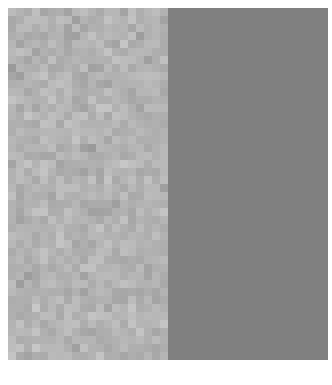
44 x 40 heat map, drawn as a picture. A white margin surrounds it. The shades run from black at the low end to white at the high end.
It is made of 1 by 2 panels. Panel 1,1: high, fine-grained, faint in contrast. Panel 1,2: middling, flat.
